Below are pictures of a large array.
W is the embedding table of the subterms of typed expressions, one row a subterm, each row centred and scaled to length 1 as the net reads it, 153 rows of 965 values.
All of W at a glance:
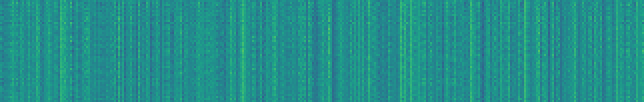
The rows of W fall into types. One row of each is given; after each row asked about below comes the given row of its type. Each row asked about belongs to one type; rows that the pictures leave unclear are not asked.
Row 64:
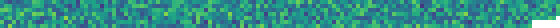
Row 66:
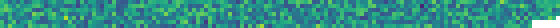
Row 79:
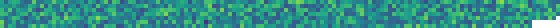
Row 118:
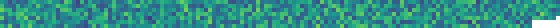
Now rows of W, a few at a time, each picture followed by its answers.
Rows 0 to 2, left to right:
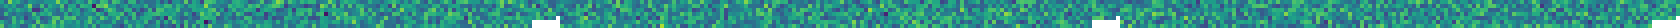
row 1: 118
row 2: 64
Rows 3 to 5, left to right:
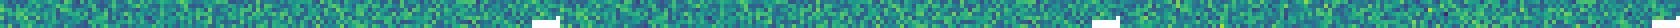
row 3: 118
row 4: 118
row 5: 118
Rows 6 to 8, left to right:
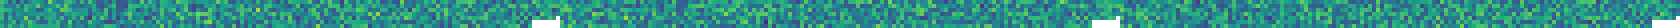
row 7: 66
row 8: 118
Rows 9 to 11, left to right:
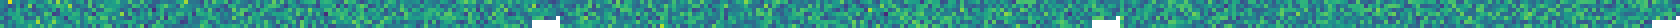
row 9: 118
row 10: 118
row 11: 79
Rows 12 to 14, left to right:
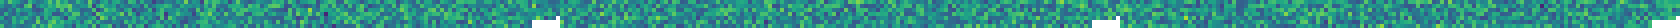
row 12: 79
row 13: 79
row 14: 66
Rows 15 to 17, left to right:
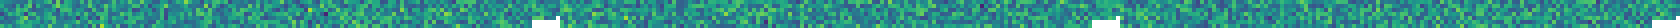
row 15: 118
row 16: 66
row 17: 118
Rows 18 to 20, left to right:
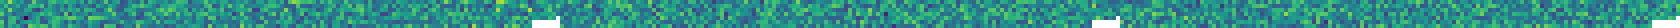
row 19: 79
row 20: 64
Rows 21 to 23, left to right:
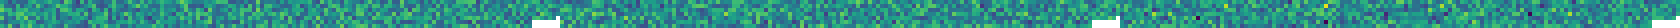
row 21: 118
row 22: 64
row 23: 64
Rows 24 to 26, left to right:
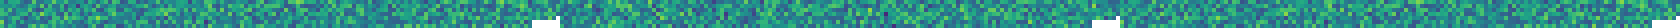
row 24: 79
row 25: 79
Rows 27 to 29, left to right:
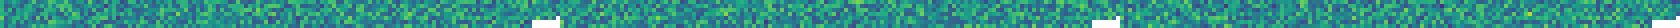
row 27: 79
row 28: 79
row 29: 118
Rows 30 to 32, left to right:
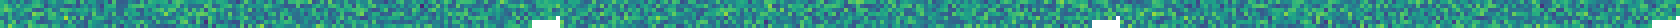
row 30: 66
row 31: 79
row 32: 64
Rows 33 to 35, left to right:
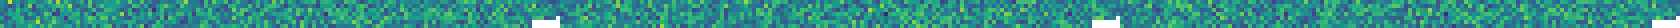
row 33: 118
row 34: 118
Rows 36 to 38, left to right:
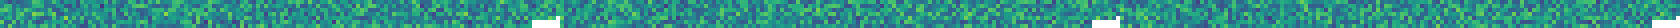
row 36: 64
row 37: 79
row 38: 118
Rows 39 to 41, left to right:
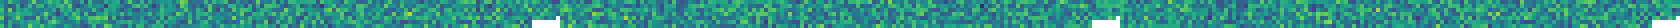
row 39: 118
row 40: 66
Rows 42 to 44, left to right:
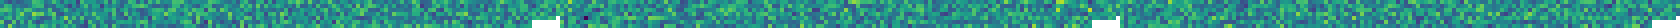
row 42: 64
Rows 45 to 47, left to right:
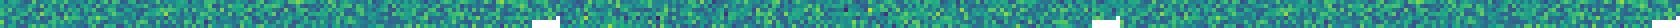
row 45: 79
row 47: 79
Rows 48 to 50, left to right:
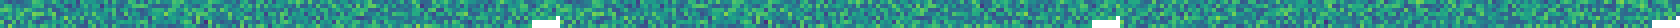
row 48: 64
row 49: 64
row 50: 79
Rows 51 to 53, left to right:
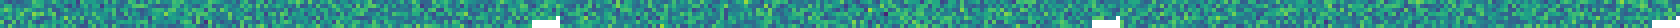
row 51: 64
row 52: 118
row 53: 79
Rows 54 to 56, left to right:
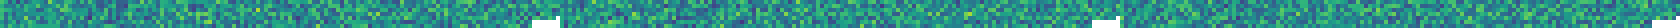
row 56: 79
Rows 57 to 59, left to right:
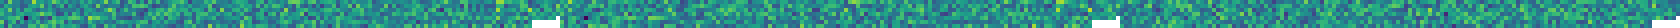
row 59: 79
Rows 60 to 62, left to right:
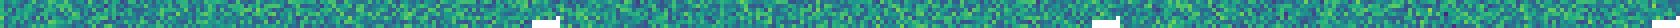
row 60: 79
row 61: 118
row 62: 79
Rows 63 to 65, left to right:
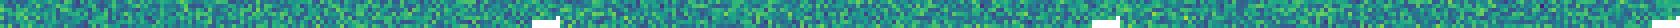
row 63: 118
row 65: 66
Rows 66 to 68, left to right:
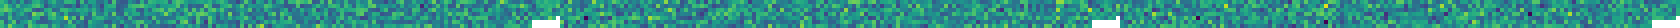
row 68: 64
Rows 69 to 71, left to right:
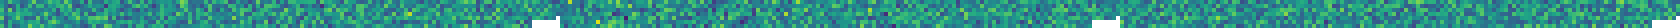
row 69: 118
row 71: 79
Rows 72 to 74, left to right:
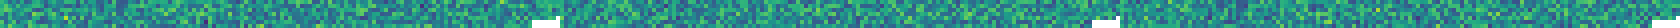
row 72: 66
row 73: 79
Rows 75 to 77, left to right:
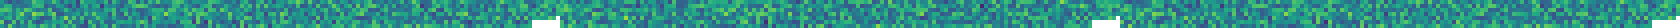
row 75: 64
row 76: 66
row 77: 64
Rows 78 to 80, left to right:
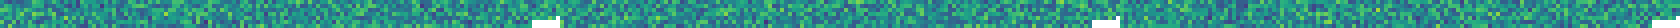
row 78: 64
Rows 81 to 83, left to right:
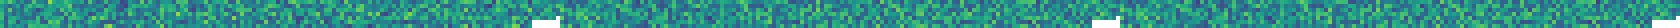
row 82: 118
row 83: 118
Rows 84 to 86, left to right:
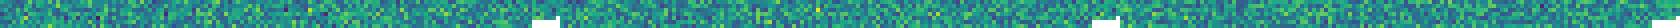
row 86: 66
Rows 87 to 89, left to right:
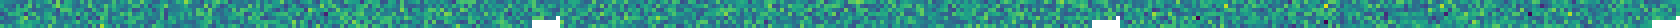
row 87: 118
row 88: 79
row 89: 64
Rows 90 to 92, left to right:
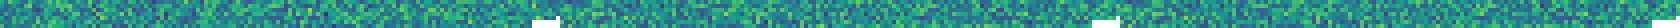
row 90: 79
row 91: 64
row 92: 64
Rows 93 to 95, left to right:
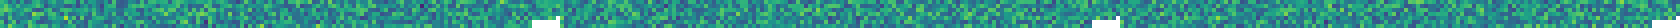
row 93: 66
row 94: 79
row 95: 79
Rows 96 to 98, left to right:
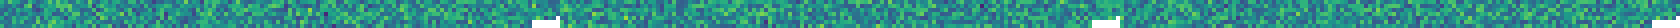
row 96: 79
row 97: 66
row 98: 79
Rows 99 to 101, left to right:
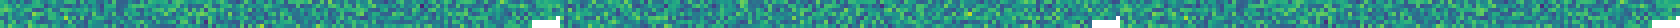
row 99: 66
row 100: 118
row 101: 66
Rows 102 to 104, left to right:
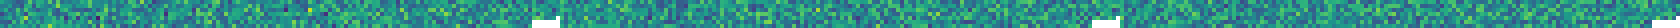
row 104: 79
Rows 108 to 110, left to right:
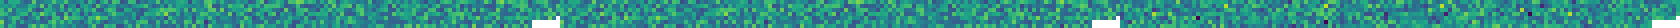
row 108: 79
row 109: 79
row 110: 64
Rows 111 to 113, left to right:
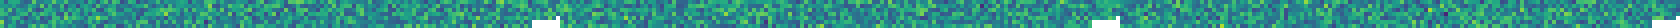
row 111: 79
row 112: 66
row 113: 118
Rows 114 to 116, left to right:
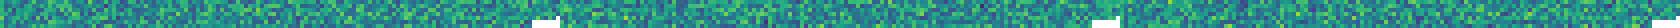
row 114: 79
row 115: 66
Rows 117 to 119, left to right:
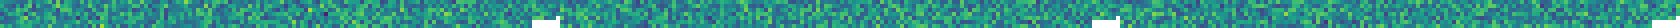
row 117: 118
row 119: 64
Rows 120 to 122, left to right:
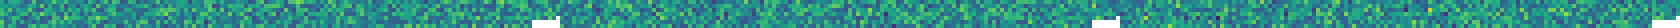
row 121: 79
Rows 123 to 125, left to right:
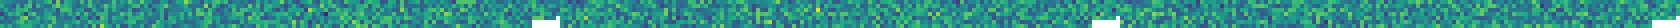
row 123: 118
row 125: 64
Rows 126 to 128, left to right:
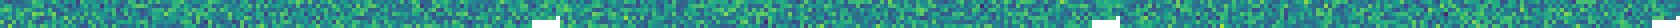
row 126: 64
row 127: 66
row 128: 118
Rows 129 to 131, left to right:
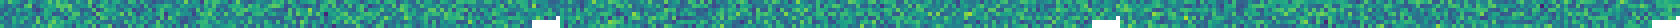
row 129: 79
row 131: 66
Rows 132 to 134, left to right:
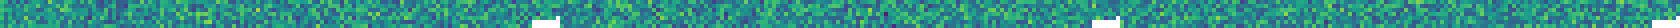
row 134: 79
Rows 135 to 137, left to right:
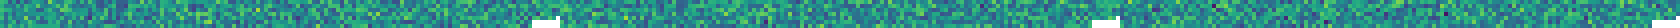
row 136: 66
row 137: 79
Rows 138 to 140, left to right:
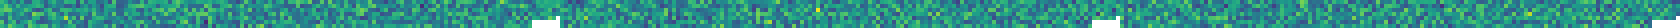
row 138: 66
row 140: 118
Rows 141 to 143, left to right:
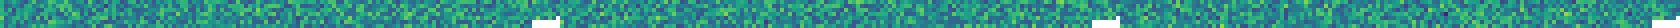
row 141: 79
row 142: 79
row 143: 118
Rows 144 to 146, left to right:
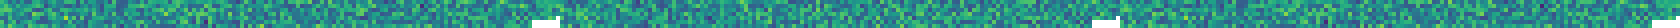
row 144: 66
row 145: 118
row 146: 66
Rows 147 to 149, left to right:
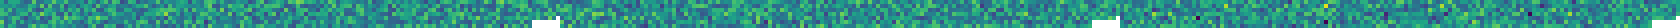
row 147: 79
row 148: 64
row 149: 64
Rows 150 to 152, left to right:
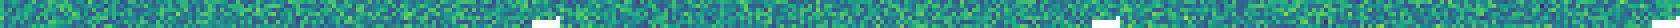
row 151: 118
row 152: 66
